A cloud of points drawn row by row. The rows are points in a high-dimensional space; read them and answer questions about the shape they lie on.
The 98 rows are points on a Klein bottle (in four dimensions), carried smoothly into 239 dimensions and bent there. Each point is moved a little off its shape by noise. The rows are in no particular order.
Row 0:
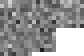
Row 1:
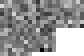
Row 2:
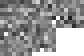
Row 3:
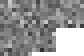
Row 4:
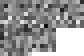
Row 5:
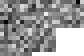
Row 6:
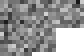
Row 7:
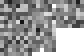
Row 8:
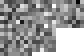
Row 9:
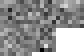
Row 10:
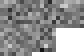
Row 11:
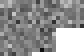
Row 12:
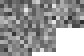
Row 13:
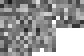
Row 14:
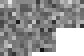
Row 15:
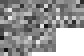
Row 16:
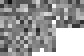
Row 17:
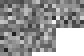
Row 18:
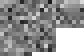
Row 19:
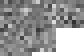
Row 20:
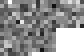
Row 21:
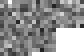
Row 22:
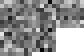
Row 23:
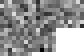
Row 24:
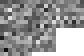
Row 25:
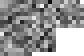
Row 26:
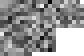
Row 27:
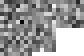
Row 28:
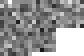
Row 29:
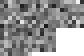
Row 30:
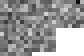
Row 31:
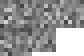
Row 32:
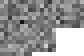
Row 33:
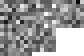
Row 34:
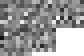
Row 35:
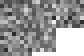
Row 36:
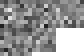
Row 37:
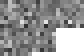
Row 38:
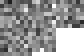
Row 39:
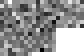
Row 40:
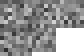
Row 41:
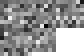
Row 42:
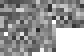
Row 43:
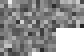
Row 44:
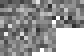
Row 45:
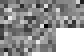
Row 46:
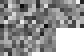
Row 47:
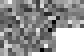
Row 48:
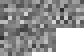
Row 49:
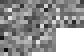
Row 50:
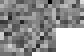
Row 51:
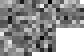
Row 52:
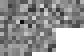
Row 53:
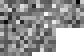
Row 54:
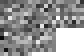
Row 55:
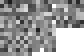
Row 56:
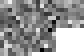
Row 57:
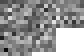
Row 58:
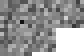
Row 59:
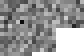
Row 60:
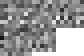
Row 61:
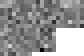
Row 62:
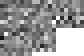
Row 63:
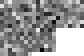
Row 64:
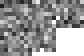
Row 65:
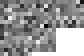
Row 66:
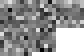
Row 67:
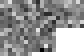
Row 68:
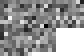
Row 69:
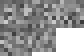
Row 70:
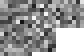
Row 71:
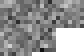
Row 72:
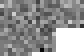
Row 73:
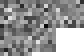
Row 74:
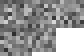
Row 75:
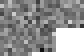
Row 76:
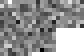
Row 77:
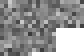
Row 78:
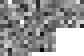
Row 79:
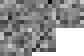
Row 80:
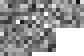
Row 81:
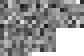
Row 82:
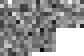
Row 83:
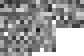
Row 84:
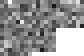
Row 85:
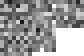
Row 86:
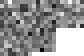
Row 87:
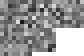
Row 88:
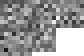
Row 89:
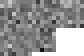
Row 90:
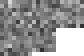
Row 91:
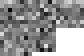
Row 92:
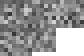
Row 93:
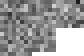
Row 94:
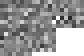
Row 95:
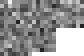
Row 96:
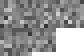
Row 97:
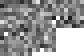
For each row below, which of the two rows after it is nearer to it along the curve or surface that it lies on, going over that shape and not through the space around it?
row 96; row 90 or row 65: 90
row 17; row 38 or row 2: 38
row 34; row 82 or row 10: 82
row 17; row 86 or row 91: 86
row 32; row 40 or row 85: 85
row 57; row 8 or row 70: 8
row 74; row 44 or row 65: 65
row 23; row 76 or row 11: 11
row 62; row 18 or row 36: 36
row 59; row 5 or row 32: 32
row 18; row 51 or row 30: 51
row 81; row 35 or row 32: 35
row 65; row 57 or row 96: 57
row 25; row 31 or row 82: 82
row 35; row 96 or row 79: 96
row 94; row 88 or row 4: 4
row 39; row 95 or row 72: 95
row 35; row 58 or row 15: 15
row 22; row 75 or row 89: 89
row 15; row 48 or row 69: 69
